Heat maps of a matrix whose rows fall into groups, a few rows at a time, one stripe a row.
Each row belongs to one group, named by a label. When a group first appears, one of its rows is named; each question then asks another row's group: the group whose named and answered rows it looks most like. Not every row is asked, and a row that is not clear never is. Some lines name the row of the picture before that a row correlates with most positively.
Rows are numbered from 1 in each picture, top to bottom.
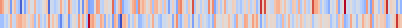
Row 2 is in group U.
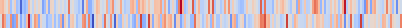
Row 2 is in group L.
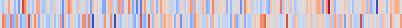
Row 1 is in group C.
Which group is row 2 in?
L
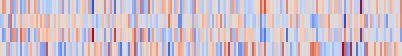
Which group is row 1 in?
L
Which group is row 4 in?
U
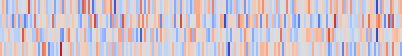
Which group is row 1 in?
L
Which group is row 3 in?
C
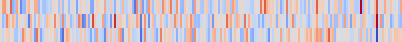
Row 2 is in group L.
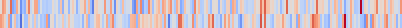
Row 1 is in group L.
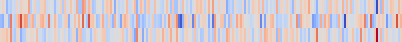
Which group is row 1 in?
L
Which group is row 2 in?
U
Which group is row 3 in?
L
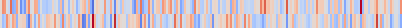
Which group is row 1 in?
L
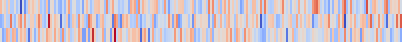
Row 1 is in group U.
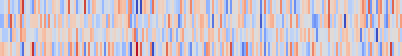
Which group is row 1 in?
C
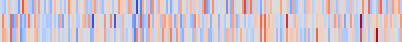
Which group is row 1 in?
C
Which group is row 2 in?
L
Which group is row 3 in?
L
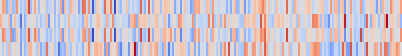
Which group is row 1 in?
L
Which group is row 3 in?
L
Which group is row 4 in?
U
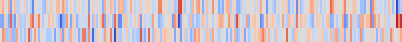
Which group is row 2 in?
U
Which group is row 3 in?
L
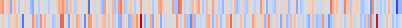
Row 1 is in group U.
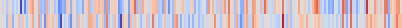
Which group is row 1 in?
U
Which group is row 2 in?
U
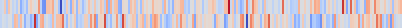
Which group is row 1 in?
U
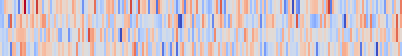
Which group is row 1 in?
C
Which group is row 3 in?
U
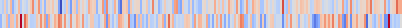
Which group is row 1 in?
U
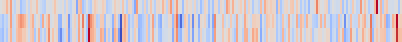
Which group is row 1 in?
L
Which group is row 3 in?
U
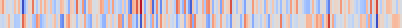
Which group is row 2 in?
C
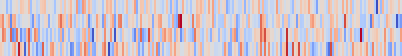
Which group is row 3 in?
L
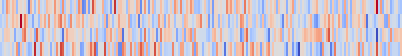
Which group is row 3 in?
C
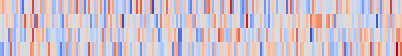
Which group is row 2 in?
C
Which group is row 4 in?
U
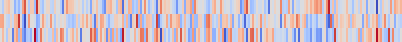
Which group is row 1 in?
C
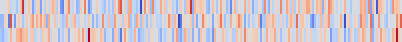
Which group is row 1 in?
C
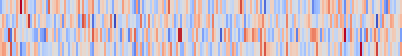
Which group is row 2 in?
L
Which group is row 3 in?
U
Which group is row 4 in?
L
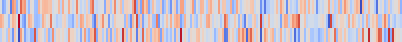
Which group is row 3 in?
C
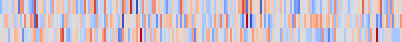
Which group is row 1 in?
C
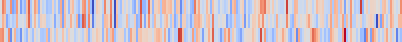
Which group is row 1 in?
L
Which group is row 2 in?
L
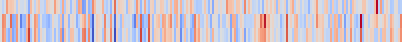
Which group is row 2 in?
L
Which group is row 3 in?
L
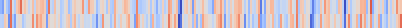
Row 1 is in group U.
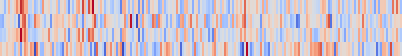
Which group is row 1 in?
U
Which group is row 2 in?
C
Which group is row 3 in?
U
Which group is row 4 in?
C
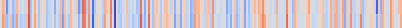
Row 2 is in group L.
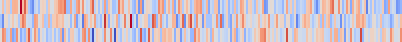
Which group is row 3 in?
L
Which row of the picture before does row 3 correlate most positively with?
2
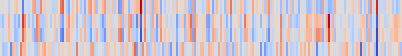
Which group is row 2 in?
C
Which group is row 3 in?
C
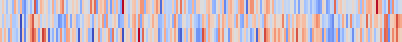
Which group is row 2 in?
U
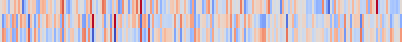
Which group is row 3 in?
L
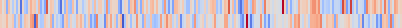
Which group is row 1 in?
U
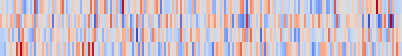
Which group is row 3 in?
C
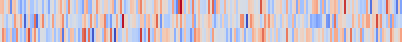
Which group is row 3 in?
L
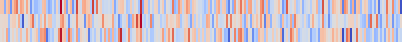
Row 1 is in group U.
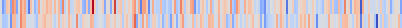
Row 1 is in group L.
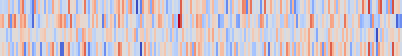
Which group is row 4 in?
C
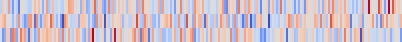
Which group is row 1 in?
C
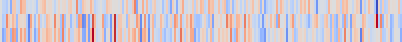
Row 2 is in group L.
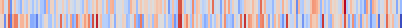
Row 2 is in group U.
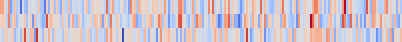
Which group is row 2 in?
U
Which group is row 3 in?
C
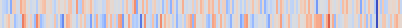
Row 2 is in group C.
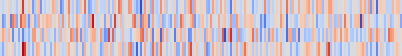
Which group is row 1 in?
C
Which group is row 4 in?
C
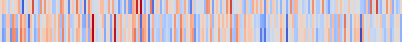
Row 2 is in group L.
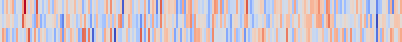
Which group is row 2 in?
C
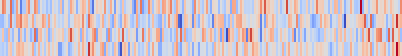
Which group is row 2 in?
U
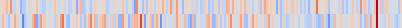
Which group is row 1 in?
L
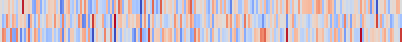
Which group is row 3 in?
L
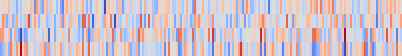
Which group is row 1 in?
C
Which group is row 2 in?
L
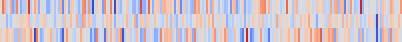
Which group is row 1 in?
L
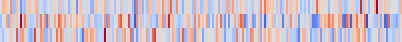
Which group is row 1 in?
L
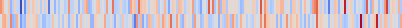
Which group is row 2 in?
L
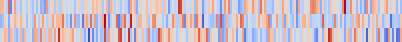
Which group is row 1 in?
U
